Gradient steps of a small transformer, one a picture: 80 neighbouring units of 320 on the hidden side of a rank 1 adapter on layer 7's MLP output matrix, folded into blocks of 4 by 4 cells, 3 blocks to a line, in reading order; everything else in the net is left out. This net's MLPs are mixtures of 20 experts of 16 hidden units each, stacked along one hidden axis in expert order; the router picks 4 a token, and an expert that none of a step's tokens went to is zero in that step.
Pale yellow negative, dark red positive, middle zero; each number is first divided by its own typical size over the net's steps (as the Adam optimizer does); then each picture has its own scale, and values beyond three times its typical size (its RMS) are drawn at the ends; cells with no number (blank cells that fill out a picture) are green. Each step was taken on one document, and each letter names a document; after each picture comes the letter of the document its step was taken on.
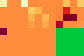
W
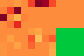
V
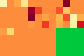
W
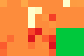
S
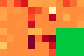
S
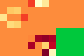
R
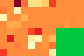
V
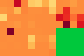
V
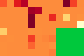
S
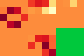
R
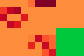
R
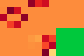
R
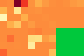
V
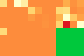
W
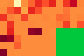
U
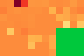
V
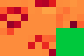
R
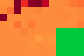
V
